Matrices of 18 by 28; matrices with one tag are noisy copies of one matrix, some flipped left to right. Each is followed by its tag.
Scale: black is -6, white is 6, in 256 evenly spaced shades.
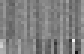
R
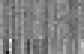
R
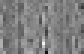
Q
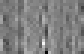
Q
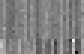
R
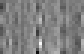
Q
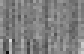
R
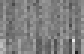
R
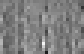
Q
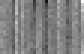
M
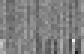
R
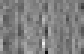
Q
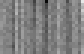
M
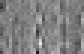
Q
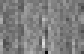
Q
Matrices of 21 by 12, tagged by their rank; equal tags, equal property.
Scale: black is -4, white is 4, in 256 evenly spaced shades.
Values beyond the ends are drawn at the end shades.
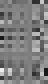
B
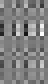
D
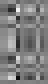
D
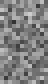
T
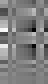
D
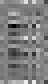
B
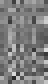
B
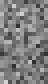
T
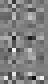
B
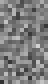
T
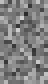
T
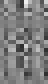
B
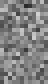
T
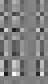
D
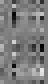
B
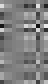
D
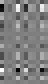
D
